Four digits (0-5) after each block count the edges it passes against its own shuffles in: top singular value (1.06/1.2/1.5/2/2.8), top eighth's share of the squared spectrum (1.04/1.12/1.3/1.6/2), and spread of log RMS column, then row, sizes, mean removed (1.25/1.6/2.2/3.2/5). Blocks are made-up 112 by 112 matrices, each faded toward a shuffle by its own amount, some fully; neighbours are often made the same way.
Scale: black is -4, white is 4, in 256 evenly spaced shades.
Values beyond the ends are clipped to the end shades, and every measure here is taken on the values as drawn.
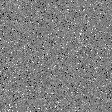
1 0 0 0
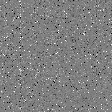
3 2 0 0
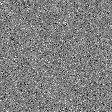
2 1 0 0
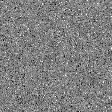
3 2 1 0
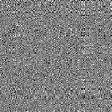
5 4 3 3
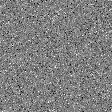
0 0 0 0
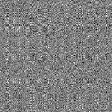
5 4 3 3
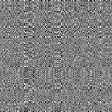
5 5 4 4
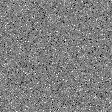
0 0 0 0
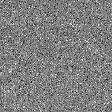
3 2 0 0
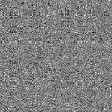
4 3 2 2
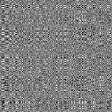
5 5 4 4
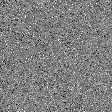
2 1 0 0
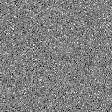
3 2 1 0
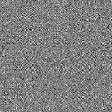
5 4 3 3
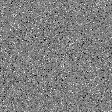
0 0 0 0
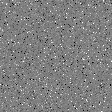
0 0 0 0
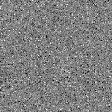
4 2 1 1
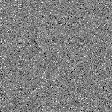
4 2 1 1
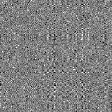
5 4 3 2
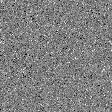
2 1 0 0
